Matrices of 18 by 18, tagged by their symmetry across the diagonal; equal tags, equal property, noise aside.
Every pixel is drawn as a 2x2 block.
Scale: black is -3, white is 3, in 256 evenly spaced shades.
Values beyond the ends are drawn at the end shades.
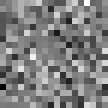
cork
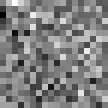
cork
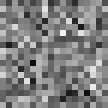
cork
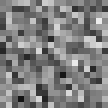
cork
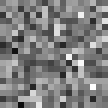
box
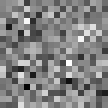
box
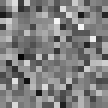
cork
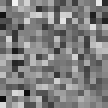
cork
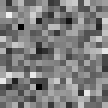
box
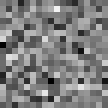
box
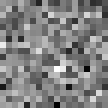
box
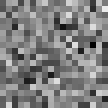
box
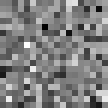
cork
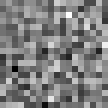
cork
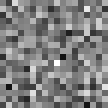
cork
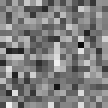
box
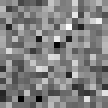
box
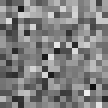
cork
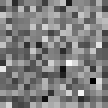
cork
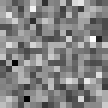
box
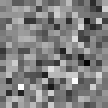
box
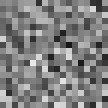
cork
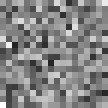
box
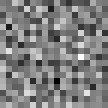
cork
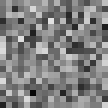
box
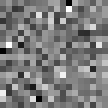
box
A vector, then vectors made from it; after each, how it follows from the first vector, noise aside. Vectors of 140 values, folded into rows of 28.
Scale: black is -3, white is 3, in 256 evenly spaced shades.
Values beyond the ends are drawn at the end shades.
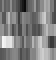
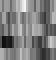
negated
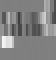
partly zeroed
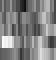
copied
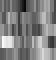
copied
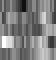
copied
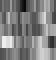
copied
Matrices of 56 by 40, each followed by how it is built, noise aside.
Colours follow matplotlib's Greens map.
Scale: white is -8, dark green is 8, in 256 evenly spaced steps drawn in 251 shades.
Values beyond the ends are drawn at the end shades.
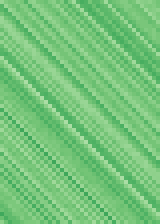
Toeplitz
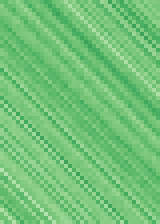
Toeplitz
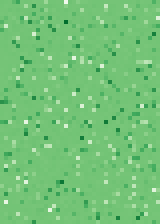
sparse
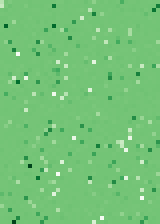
sparse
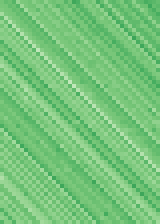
Toeplitz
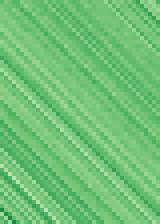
Toeplitz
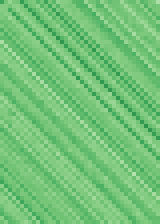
Toeplitz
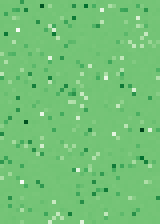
sparse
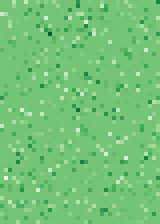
sparse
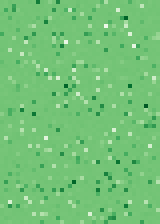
sparse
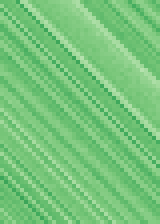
Toeplitz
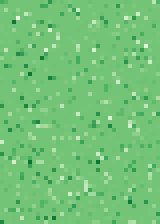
sparse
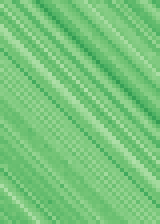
Toeplitz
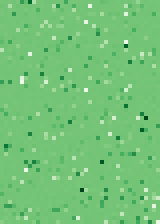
sparse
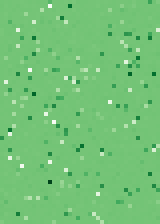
sparse
